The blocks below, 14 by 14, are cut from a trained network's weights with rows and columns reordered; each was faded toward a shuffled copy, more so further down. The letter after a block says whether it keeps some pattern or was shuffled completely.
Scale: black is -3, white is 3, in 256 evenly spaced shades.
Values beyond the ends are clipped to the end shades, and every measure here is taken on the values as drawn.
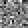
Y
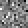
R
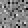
R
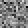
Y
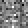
Y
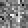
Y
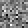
R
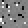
R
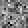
R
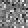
R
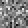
R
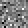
R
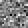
Y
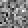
R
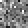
R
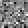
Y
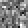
Y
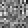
Y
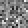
R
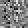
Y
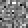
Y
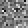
R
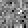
R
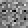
Y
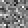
R
